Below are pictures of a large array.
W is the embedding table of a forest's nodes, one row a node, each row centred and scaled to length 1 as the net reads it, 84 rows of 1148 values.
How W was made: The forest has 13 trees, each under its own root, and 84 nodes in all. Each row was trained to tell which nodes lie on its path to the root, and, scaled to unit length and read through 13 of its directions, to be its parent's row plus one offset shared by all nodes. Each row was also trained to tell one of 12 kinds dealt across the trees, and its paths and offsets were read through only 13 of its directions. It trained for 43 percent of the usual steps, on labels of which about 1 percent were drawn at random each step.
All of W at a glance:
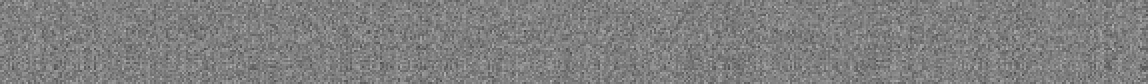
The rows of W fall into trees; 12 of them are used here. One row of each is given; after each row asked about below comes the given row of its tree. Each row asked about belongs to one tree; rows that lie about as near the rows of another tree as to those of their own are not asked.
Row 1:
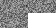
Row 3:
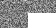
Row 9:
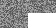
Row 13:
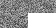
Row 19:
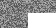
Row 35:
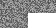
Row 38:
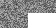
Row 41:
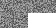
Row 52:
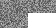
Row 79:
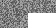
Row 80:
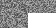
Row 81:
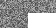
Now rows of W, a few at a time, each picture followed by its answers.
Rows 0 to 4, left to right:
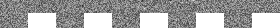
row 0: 41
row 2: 9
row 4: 79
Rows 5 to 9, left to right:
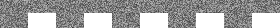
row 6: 3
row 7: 1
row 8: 1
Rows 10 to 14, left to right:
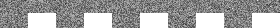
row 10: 19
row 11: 3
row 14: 80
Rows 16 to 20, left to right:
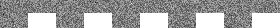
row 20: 79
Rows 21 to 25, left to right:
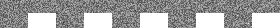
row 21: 3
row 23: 41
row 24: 79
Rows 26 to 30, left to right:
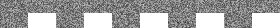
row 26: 1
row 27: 79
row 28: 80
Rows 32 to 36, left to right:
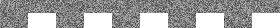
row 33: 81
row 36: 19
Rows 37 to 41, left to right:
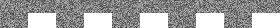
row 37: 41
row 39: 9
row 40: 81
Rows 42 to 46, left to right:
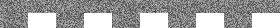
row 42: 19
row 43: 9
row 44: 19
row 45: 3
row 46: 3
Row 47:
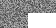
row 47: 9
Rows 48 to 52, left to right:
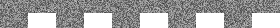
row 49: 80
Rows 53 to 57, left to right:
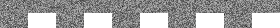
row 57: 19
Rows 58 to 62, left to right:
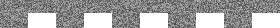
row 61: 19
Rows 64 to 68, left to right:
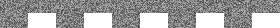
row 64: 3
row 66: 80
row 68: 3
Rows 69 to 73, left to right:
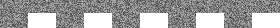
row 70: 9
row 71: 38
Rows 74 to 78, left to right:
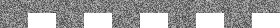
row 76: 80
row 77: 19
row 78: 3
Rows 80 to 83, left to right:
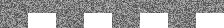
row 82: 1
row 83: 19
